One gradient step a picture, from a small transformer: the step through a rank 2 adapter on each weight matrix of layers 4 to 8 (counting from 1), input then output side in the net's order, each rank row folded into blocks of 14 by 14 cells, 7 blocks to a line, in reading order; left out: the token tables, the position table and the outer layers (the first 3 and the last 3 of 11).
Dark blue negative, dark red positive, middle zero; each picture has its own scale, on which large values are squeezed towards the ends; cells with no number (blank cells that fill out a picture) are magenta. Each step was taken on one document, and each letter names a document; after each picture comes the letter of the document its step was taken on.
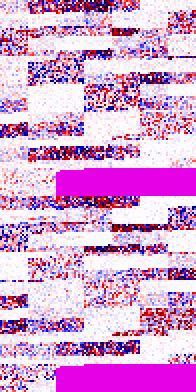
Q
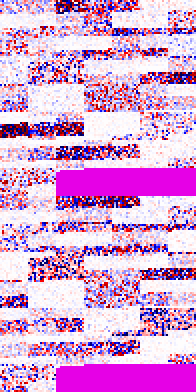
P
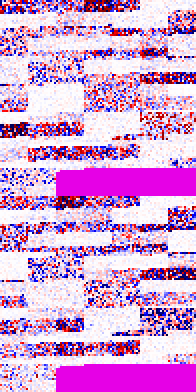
Q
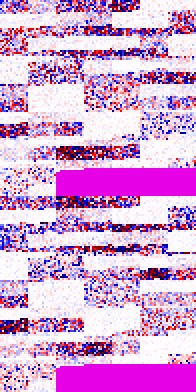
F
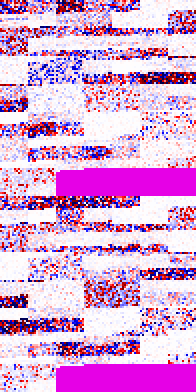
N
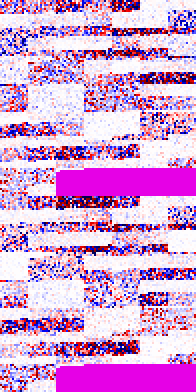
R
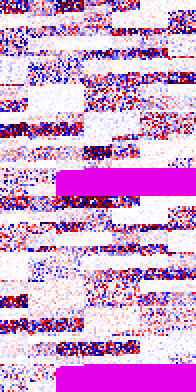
Q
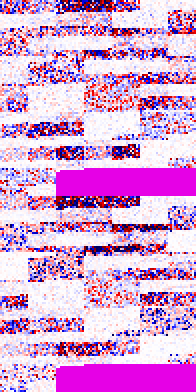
R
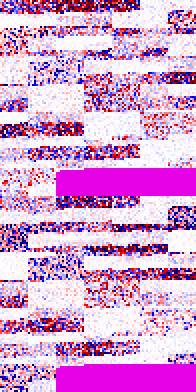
P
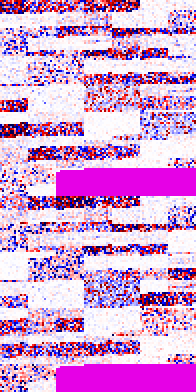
P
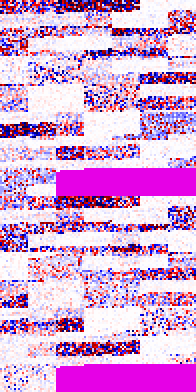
F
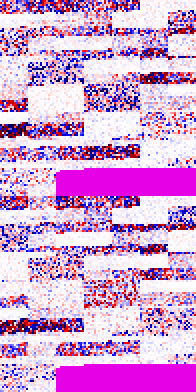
Q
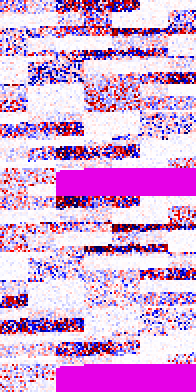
R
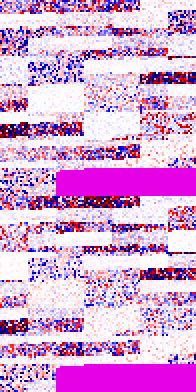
Q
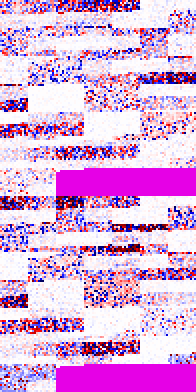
F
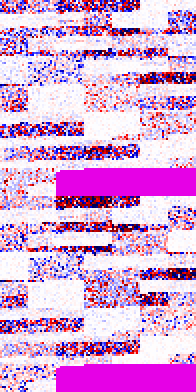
R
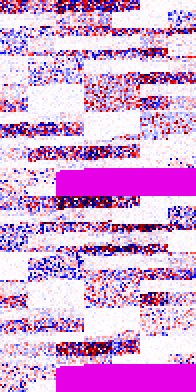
R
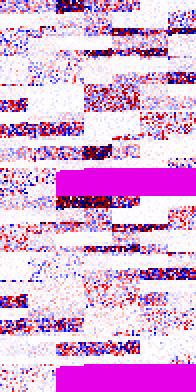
Q
